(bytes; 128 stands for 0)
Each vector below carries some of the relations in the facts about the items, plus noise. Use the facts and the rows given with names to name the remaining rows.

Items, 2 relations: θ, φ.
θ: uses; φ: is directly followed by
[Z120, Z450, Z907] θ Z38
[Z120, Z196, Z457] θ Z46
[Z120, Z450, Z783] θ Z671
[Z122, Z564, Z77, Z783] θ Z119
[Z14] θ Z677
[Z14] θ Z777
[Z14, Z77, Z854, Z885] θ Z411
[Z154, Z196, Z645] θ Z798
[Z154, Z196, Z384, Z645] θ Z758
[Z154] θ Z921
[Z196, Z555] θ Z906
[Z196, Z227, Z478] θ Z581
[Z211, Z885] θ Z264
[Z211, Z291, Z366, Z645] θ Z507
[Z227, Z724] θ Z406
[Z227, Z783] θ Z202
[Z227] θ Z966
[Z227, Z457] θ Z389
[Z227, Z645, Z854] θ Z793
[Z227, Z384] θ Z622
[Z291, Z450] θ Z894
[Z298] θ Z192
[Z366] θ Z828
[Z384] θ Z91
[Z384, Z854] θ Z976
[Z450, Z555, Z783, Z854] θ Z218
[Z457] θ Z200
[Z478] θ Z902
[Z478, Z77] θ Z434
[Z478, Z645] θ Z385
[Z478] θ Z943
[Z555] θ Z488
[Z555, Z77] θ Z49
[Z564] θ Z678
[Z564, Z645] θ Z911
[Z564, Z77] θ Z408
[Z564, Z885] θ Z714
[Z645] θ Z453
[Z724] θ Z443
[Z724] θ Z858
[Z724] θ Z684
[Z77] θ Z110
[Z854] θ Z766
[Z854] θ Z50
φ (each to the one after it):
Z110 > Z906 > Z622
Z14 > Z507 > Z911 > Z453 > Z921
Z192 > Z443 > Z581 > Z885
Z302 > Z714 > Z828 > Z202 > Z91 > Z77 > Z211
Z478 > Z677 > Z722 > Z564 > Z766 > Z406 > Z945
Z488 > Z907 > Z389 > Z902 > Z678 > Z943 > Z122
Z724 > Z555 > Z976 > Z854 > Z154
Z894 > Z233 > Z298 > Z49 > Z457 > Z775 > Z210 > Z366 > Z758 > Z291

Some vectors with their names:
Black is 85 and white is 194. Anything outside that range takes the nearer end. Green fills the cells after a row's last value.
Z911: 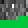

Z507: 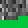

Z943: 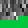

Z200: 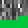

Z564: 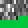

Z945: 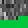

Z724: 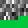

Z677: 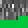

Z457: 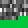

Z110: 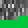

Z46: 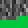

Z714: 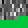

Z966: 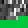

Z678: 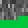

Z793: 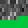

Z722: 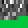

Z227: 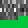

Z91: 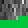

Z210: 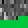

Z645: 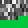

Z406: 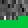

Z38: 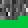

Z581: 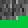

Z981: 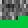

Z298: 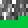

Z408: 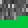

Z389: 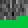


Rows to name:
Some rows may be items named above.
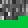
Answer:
Z894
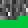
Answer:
Z38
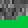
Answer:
Z488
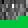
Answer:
Z911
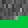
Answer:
Z902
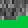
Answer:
Z488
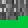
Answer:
Z783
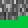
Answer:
Z555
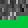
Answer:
Z793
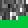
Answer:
Z385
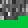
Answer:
Z894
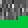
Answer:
Z677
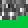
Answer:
Z828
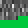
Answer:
Z677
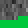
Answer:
Z766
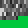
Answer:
Z366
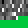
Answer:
Z411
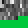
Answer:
Z192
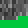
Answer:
Z906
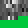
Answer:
Z154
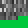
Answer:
Z783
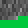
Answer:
Z902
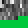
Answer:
Z192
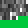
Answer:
Z385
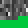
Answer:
Z38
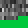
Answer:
Z264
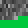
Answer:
Z434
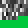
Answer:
Z291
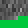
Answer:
Z902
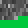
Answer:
Z434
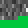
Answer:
Z218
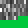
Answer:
Z77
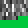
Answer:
Z885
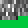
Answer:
Z14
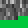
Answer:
Z302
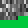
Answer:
Z854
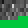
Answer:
Z976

